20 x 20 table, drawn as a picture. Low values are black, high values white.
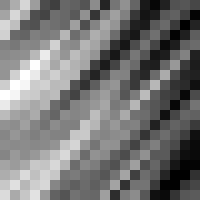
Slope: up to the left. Odd rows or columns: none. Ninth with the highest average: middle left. Grain: diagonal, up to the right.
